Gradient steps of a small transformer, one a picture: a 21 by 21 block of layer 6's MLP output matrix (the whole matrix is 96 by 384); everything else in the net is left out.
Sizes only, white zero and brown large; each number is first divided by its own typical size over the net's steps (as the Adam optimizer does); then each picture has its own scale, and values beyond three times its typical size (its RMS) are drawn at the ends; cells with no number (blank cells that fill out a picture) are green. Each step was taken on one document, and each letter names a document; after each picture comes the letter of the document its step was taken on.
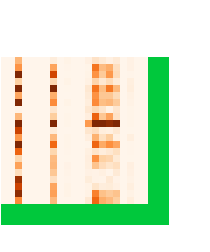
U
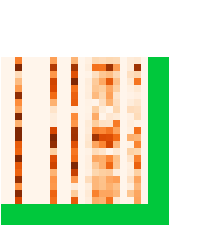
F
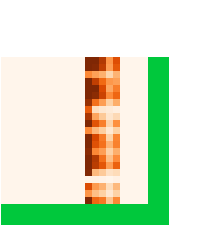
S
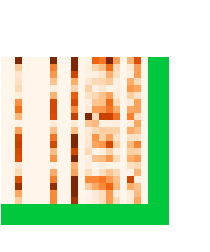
F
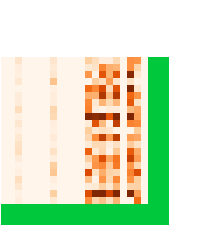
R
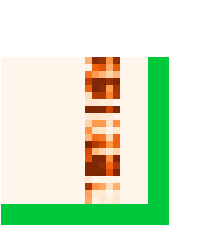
S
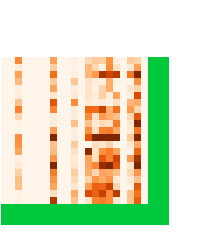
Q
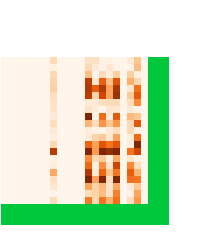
R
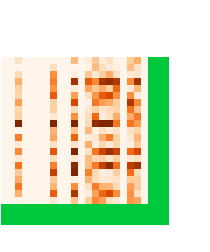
F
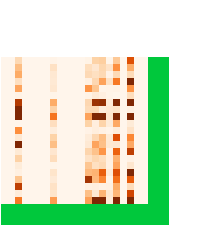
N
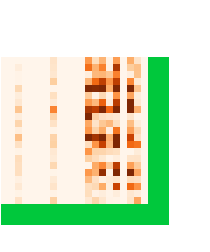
R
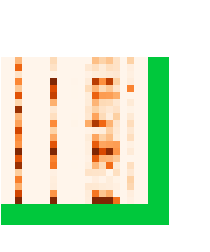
U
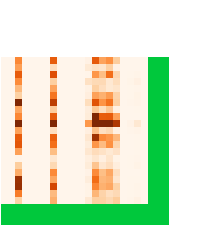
U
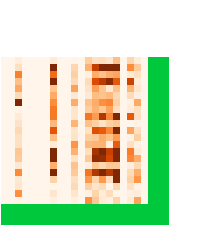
F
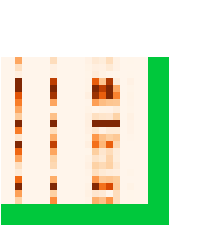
U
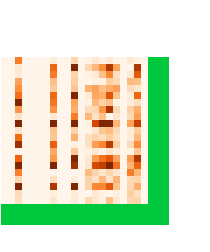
F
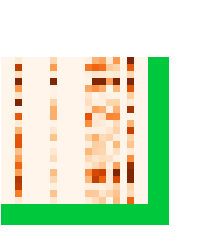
N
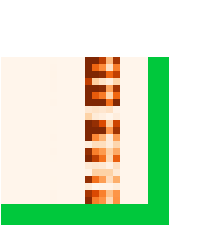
S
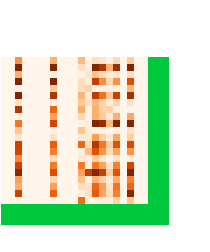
N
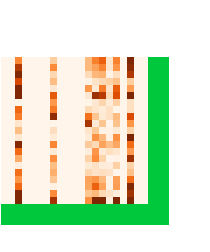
N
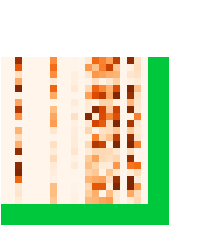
R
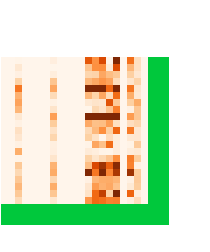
R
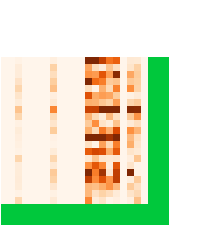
R
